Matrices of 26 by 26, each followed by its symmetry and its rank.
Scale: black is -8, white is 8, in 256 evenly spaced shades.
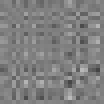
antisymmetric, rank two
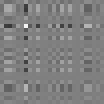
symmetric, rank one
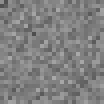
symmetric, full rank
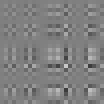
symmetric, rank one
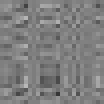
neither, rank two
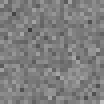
symmetric, full rank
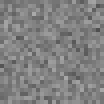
neither, full rank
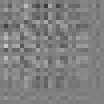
antisymmetric, rank two
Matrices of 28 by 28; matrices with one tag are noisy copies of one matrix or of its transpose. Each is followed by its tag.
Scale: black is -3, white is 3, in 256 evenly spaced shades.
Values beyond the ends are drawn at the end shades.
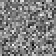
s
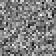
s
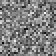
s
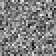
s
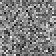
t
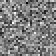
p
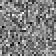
p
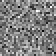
t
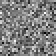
s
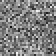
t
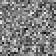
s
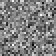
s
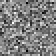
p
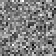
s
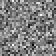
s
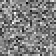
p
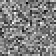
p
